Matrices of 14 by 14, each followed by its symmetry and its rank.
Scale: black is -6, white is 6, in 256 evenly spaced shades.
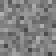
neither, full rank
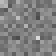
symmetric, rank three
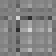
symmetric, rank one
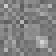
symmetric, rank three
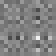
symmetric, rank two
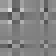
symmetric, rank one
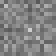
symmetric, rank three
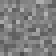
neither, full rank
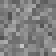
neither, full rank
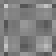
symmetric, rank one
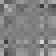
symmetric, rank two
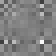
symmetric, rank two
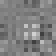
symmetric, rank two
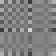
symmetric, rank one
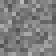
neither, full rank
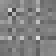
symmetric, rank two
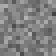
neither, full rank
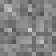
symmetric, rank three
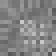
symmetric, rank three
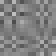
symmetric, rank two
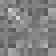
symmetric, rank three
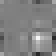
symmetric, rank one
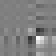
symmetric, rank one
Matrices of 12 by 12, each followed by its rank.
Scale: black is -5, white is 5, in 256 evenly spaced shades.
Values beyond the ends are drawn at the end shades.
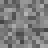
full rank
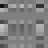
one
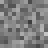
full rank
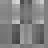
one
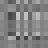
one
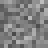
full rank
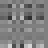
one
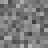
full rank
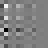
one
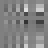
one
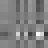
one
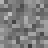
full rank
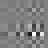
one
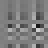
one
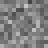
full rank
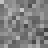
full rank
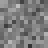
full rank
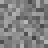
full rank
